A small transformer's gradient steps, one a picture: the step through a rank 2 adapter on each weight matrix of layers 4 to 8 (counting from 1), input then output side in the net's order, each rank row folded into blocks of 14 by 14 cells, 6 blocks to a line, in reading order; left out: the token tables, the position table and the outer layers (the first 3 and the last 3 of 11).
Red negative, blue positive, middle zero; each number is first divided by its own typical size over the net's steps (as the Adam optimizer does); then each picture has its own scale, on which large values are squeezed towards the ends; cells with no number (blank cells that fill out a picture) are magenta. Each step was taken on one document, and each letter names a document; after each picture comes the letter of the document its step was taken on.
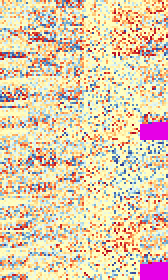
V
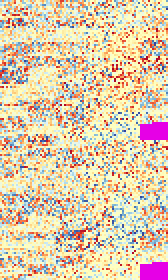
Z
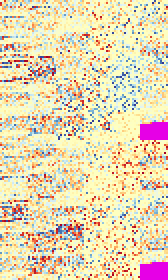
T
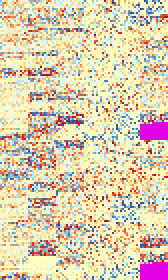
V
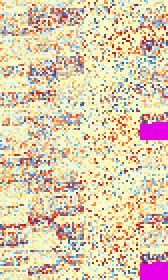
V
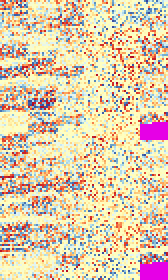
V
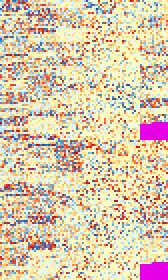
Z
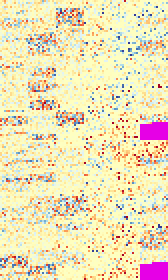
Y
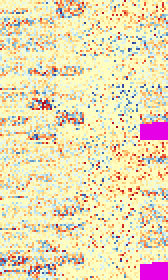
Y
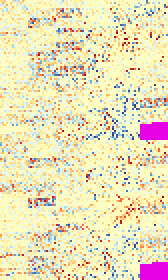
T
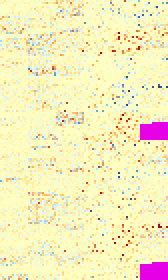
Y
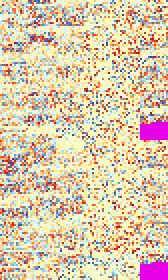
V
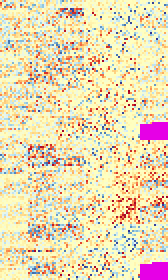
T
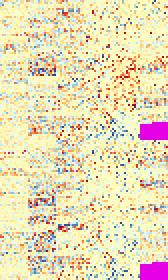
T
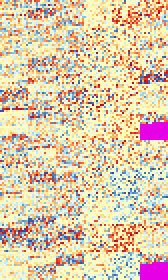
V
